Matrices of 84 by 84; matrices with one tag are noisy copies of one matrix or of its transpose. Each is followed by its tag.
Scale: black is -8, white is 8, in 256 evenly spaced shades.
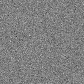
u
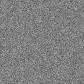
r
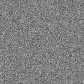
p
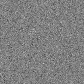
p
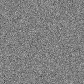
p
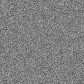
r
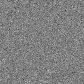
r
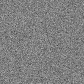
u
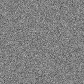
p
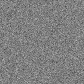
r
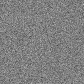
u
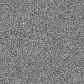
u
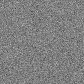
u
